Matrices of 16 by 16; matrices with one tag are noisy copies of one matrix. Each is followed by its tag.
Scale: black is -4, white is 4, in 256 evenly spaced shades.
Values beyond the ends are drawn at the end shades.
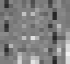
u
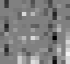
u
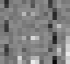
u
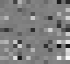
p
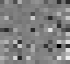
p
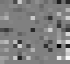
p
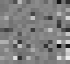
p
